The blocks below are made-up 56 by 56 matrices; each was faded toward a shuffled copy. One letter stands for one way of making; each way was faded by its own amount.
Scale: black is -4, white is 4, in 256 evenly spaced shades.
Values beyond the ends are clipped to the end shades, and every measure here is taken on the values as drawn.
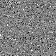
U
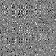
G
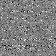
U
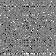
G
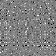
G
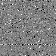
U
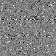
U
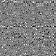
G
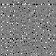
G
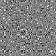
G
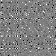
G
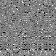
G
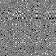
G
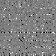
G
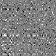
G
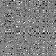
G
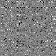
G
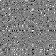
G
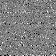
U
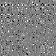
G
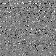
U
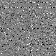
U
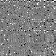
G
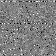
U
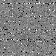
U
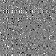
G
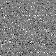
U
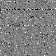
U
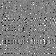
G
